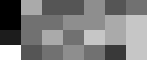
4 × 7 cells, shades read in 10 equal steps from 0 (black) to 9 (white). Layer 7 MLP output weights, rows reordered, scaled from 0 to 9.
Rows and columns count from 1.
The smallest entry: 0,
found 2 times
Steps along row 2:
up same up same up up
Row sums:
24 31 35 34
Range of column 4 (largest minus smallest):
2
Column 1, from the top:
0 0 1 9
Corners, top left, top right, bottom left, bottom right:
0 4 9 7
